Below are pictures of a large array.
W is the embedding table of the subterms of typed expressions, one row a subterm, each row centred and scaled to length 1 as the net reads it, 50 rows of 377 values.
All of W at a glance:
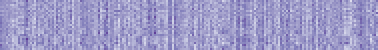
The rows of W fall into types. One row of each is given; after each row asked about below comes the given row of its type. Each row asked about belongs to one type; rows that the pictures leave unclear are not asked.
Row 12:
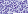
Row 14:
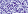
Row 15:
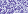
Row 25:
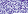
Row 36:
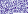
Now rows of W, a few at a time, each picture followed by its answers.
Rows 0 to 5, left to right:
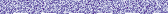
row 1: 12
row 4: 36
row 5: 15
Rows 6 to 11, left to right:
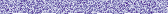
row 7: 15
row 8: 25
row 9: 12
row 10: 14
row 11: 15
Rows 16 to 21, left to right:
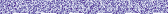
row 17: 12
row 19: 15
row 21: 36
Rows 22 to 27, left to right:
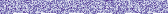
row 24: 36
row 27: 12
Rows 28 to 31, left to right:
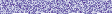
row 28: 25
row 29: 12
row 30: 14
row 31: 12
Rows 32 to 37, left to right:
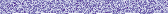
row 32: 14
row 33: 12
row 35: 25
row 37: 15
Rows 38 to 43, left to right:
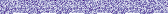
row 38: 36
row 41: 36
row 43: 15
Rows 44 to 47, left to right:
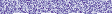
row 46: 14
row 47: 12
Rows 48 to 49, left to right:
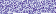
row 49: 36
